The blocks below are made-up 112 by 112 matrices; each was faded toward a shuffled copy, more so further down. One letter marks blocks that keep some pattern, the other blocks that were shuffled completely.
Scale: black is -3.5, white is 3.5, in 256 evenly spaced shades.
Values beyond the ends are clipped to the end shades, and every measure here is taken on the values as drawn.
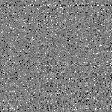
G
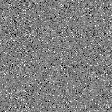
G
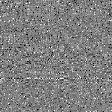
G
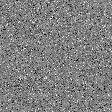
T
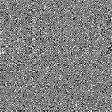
G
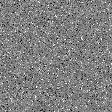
T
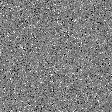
T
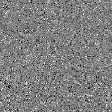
G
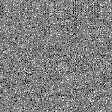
G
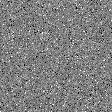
T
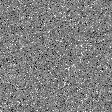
T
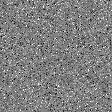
T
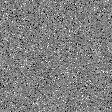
T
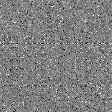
G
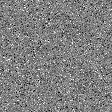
T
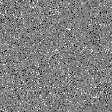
G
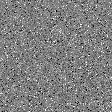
T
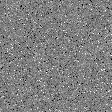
T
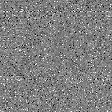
G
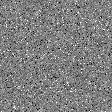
T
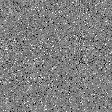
G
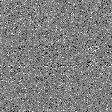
G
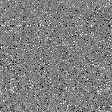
G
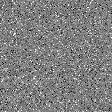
G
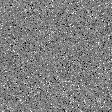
T
